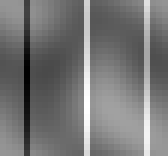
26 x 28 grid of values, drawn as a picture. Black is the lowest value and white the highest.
Odd lines: columns 5, 15 and 25. Ninth with the lowest average: middle left. Ninth with the highest average: bottom right.
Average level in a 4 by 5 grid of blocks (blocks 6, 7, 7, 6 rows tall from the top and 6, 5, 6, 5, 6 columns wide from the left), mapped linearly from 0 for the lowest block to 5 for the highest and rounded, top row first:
32213
00221
01443
22345
